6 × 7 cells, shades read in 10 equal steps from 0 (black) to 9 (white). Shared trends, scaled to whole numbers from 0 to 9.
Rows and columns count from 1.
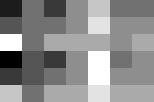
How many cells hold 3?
3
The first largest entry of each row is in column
5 5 1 5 5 5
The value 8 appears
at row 2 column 5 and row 6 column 5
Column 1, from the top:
1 3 9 0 2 7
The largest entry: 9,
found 3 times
